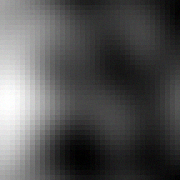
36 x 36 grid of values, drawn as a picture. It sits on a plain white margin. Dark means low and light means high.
No regular stripes run through it. Most values sit low, with a long tail of high ones. The middle left is the ninth with the highest average. Values rise toward the left.
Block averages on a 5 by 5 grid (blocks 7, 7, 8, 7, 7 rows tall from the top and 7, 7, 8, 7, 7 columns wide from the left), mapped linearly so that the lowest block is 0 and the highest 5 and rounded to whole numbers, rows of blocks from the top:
32110
42111
53111
52111
31000
